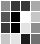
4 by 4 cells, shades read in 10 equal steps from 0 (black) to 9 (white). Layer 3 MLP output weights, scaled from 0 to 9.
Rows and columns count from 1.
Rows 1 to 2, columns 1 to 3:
5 2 2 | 3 0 9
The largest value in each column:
7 8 9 7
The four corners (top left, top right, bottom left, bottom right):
5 6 7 4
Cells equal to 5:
2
